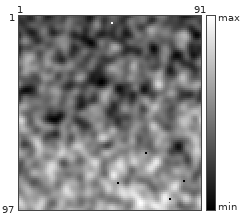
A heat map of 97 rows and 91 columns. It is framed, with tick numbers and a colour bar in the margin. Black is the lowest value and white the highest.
The texture is blotchy. The histogram is bell-shaped. The field climbs toward the bottom. No row or column stands out. Five lone cells stand out: one far higher and four far lower than their neighbours.
